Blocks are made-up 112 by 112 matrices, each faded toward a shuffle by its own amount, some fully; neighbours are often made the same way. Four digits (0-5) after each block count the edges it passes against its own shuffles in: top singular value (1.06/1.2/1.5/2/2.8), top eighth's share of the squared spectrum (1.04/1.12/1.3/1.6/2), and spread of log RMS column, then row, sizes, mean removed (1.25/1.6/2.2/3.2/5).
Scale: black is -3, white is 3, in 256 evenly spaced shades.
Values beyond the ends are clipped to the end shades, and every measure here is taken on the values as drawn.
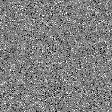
3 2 1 1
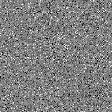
4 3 2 1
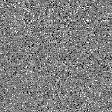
4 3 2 2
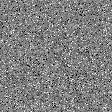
2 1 0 0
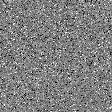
1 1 0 0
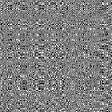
5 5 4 4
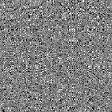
4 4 3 2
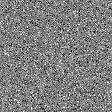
2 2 1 0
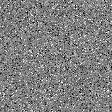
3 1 0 0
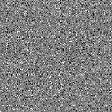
4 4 3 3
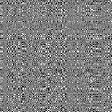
5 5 4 4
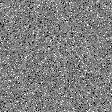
1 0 0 0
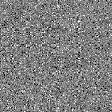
4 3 2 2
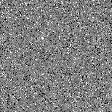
3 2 1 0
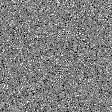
2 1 0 0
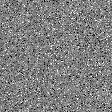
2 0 0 0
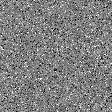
2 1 0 0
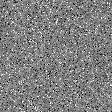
0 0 0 0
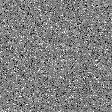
2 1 0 0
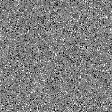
3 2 1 1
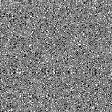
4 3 1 1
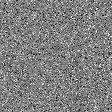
0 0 0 0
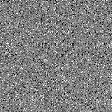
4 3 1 1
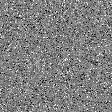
2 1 0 0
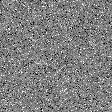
1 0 0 0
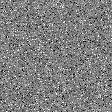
0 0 0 0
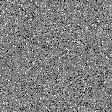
0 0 0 0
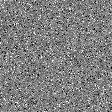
2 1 0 0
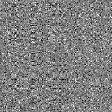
4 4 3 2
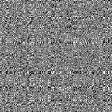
5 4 3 3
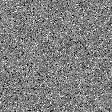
2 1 0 0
